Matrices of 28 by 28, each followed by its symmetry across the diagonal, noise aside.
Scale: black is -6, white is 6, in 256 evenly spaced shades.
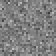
antisymmetric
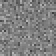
antisymmetric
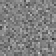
antisymmetric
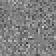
antisymmetric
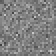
symmetric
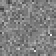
symmetric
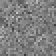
symmetric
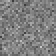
neither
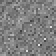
symmetric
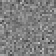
antisymmetric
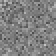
symmetric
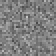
antisymmetric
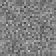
antisymmetric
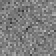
symmetric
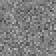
neither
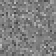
antisymmetric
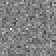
neither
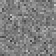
neither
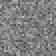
neither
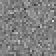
neither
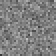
antisymmetric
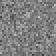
neither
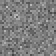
symmetric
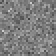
symmetric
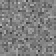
symmetric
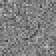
symmetric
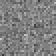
antisymmetric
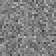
neither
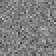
neither
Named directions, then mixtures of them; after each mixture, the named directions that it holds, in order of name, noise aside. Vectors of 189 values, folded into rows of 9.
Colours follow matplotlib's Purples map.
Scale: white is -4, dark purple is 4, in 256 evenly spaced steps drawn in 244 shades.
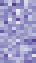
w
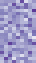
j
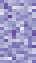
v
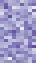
v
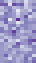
v, w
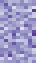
j, v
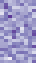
v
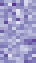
w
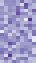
j, w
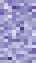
v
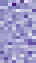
j, w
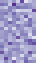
j, w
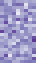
j, w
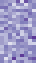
j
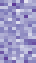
j, w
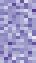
j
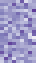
j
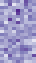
w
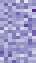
j, v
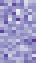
w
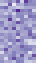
j, w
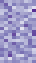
j, v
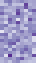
j, w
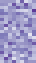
j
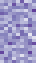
j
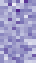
j, w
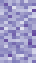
j, v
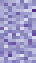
j, v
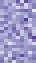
j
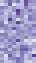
w
